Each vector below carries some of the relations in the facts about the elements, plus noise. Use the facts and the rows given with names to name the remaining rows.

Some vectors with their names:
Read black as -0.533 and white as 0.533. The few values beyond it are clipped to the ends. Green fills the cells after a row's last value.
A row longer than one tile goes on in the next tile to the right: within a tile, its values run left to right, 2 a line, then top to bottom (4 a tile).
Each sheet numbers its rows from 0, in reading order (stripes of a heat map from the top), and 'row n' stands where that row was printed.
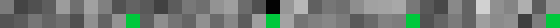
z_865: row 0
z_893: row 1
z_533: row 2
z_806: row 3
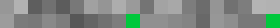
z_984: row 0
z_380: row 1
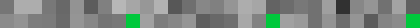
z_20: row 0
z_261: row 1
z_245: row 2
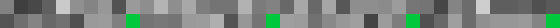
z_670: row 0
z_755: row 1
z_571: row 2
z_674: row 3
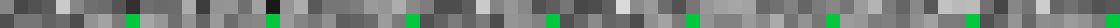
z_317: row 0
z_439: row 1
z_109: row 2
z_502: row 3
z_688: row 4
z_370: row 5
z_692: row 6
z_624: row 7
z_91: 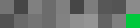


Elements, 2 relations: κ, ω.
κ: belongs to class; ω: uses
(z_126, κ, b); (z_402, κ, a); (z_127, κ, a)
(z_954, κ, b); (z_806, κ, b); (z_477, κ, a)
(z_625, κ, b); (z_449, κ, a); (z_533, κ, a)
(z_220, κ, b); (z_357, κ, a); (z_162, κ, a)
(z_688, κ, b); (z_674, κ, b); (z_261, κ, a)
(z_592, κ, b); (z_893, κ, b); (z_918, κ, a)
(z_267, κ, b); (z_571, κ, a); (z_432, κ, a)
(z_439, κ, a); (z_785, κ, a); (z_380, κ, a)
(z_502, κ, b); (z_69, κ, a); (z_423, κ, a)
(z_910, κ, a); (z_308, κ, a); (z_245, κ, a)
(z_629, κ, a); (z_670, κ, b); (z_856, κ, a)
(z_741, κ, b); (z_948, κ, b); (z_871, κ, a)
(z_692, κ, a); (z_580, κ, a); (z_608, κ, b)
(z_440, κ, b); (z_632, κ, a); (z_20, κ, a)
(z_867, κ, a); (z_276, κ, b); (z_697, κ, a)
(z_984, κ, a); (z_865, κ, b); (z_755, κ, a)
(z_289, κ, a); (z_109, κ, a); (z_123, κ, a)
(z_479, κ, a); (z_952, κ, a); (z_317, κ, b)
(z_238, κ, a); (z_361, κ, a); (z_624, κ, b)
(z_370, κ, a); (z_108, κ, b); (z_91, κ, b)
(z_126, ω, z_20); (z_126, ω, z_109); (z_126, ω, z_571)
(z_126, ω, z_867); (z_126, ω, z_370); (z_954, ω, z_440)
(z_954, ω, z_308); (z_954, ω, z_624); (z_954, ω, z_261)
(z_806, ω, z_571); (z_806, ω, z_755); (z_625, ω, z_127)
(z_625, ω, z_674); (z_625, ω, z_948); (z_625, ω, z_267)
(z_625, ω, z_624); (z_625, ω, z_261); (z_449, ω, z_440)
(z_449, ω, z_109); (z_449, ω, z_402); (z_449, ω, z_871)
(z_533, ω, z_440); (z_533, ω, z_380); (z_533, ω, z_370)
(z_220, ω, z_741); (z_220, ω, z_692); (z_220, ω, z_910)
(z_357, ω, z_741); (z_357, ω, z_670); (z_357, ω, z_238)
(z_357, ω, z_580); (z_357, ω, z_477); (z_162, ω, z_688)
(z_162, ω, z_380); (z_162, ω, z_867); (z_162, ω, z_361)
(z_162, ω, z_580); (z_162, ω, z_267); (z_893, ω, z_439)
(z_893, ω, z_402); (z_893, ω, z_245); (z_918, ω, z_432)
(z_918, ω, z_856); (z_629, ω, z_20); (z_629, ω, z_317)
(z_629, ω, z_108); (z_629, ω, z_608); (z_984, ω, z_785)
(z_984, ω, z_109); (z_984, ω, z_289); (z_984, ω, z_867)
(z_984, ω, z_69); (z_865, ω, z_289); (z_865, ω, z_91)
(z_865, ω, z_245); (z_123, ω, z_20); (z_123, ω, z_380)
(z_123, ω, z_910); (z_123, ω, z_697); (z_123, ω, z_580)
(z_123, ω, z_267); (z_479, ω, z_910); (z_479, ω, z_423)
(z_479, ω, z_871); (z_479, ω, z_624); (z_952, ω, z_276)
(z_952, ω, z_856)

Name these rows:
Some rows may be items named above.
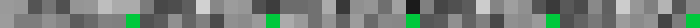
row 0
z_357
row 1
z_625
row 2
z_439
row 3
z_625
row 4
z_806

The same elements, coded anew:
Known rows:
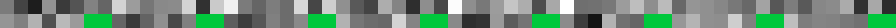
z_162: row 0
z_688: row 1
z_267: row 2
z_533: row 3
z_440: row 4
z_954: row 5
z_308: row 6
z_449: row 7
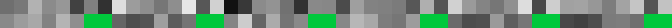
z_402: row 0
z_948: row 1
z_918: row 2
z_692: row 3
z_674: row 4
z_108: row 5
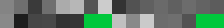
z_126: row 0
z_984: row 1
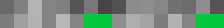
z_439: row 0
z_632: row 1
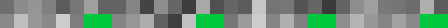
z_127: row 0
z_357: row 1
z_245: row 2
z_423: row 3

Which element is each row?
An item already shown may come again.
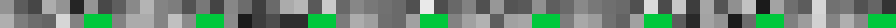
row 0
z_533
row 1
z_439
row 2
z_126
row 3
z_910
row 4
z_580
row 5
z_910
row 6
z_865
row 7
z_245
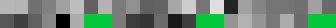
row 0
z_741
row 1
z_806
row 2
z_755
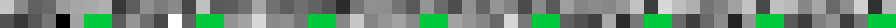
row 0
z_220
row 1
z_629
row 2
z_289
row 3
z_432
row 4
z_370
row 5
z_276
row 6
z_670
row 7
z_91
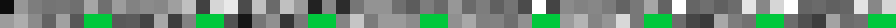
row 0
z_571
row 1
z_276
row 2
z_893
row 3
z_432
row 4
z_479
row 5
z_261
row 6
z_625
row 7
z_625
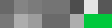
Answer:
z_910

